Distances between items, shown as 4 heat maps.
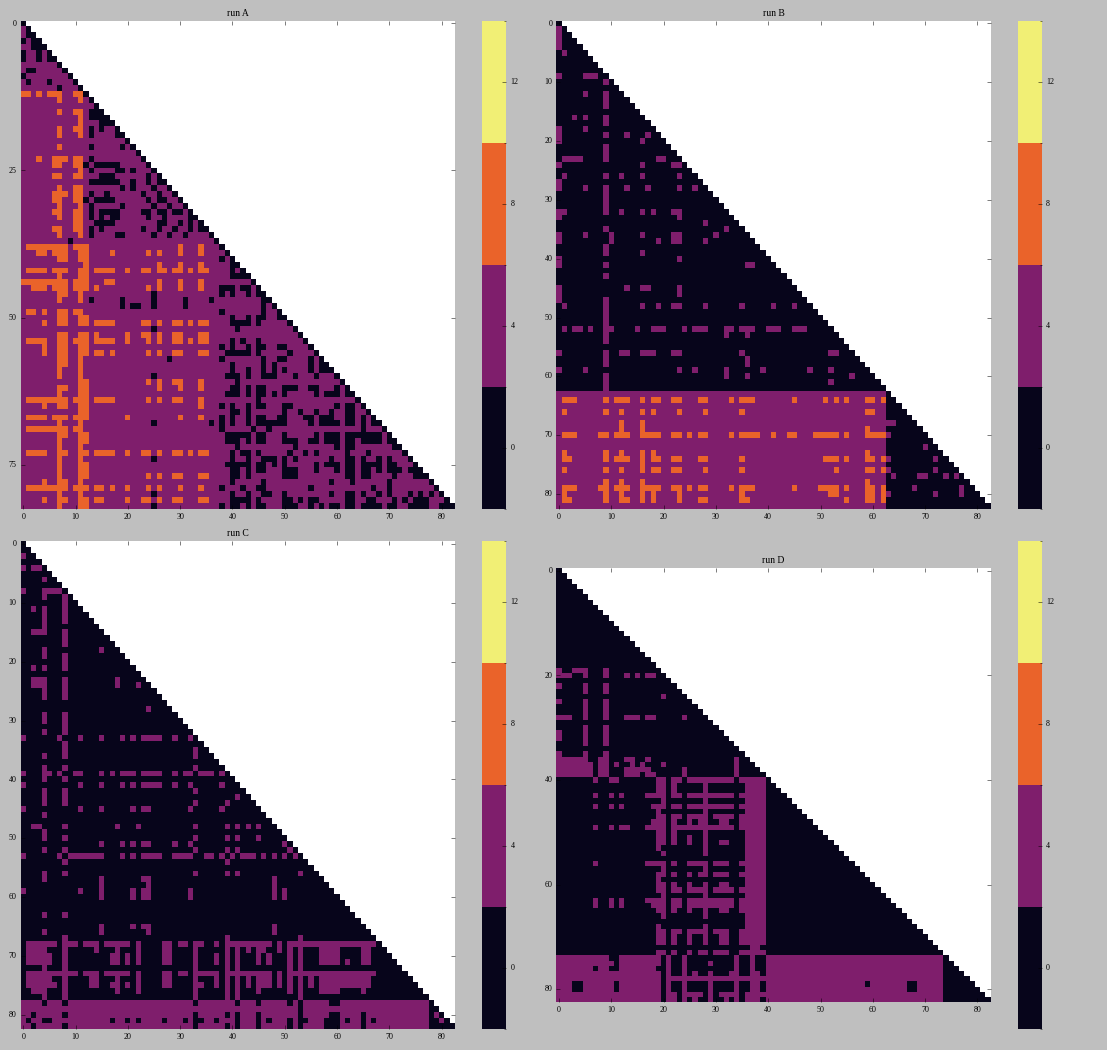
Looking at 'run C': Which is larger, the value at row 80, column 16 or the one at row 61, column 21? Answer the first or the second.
the first
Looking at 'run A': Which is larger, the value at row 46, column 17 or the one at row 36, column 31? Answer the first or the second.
the first
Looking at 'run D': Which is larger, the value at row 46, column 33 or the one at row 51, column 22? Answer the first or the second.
the second
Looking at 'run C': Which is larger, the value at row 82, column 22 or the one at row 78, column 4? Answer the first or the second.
the first
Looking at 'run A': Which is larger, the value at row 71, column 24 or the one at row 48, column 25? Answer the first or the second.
the first
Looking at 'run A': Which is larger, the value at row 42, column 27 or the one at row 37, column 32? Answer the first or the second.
the first
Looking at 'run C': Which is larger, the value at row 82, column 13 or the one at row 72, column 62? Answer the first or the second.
the first
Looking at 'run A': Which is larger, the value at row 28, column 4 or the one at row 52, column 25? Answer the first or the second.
the first
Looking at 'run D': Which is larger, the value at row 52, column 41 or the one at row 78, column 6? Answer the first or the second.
the second
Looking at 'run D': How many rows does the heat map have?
83
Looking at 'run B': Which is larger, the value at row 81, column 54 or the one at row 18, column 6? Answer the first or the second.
the first
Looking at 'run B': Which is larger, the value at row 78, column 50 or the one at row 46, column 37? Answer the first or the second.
the first
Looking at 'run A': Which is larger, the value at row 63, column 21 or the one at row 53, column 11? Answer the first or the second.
the second
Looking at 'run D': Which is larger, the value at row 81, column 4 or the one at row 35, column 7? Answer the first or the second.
the first
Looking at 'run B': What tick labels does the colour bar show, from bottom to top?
0, 4, 8, 12
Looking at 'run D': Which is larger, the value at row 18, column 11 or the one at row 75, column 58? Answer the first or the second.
the second
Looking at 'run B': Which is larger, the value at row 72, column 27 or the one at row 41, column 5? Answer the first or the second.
the first
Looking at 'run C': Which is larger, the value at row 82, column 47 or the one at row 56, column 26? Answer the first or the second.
the first
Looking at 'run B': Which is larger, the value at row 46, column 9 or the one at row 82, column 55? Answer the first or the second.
the second
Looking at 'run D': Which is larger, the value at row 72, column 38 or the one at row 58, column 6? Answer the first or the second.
the first
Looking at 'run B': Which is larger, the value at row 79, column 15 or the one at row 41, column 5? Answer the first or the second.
the first
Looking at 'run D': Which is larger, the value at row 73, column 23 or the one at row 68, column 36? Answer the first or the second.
the second
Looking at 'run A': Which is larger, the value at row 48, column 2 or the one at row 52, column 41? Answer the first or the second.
the first
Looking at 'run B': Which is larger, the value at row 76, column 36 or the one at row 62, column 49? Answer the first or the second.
the first
